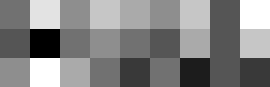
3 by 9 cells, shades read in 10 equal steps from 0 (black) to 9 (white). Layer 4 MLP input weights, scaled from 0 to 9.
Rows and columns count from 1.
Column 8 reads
3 3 3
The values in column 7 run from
1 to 7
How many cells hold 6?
3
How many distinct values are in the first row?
7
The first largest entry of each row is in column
9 9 2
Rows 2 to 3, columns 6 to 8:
3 6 3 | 4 1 3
